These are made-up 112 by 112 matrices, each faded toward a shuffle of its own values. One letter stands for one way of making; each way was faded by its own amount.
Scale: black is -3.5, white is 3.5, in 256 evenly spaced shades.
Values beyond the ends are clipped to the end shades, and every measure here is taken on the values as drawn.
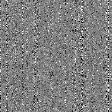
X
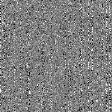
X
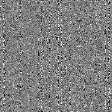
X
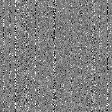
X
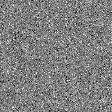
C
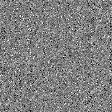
C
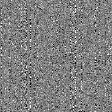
X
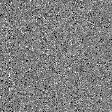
C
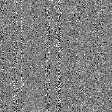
X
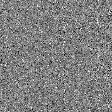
C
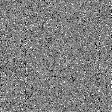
C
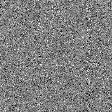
C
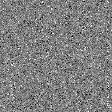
C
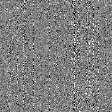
X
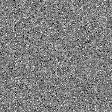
C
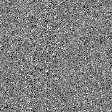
C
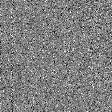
C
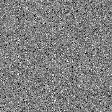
C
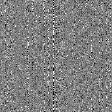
X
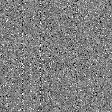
C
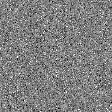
C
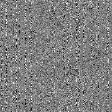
X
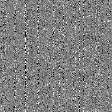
X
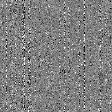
X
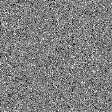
C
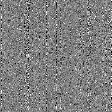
X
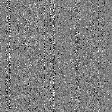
X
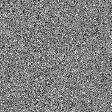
C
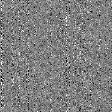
X
